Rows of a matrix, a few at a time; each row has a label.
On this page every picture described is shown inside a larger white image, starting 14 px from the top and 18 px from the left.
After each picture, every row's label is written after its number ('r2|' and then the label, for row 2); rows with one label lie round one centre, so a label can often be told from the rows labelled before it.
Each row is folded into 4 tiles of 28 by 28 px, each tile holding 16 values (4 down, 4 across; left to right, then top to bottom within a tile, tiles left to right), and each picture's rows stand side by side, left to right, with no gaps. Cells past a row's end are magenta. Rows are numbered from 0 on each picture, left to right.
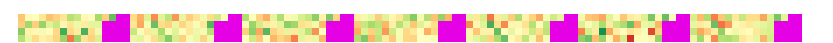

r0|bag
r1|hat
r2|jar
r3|jar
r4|hat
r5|jar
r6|hat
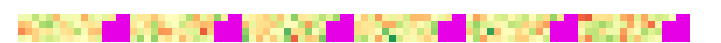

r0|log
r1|jar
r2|bag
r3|hat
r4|jar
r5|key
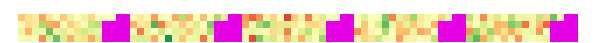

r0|hat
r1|hat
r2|key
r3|log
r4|jar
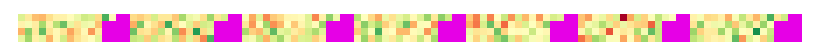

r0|jar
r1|bag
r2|hat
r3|jar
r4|hat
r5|key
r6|bag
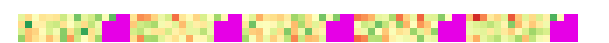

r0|bag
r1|key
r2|bag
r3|key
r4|key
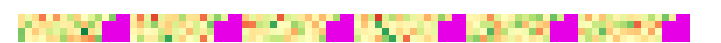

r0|bag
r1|hat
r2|log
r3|hat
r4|jar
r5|jar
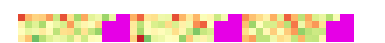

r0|key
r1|key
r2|key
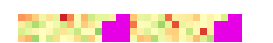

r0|key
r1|log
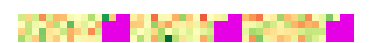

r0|jar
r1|hat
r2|key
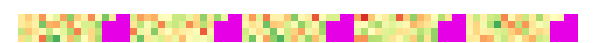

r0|hat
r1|jar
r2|hat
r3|key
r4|log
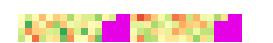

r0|bag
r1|key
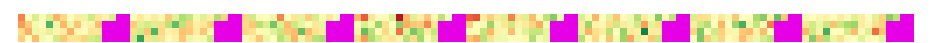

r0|log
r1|jar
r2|log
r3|key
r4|key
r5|bag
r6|jar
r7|jar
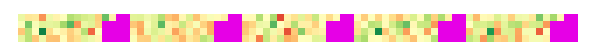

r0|jar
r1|log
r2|log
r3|jar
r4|jar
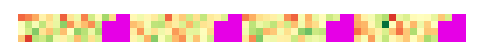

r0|key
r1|log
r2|key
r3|log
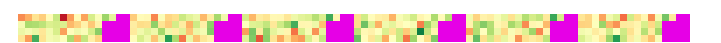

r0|key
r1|hat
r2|jar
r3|bag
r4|jar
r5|hat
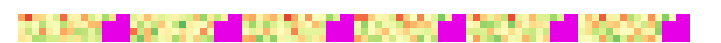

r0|key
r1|jar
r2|key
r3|key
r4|key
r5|hat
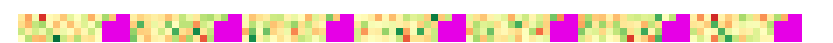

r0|hat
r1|bag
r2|jar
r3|bag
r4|jar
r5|bag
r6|hat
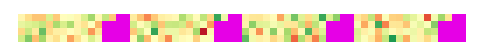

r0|jar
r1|jar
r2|bag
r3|hat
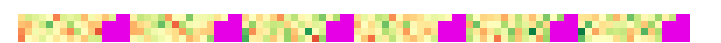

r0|log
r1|log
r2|bag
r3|log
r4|bag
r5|bag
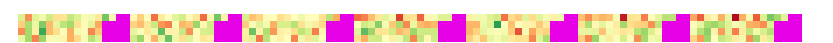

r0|jar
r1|hat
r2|jar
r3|key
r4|log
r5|key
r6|key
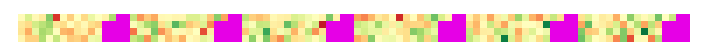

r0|log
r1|jar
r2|jar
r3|key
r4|hat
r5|bag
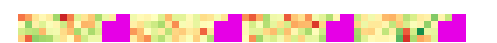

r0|key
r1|log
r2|key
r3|bag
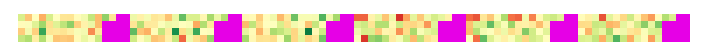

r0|jar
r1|bag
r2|bag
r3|key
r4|key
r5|hat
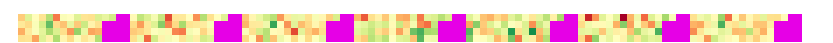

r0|log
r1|log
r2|log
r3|key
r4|bag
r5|key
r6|log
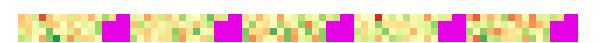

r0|hat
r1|bag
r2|bag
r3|hat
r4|key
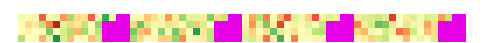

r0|hat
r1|bag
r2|hat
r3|log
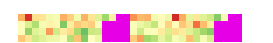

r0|key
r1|key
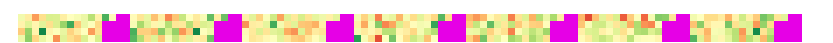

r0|jar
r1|bag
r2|log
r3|hat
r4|key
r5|key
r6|bag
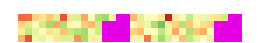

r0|key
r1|log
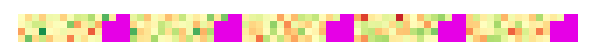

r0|jar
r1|bag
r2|log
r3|key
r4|log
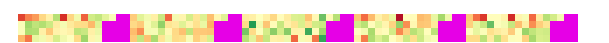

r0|key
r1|log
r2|bag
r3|key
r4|key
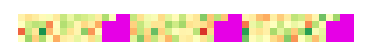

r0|jar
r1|jar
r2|bag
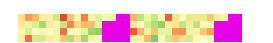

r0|key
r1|log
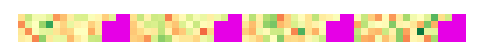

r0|log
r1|log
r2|log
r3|bag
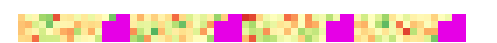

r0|log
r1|jar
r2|key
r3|log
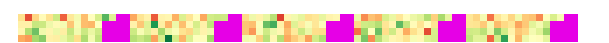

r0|key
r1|hat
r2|log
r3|jar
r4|hat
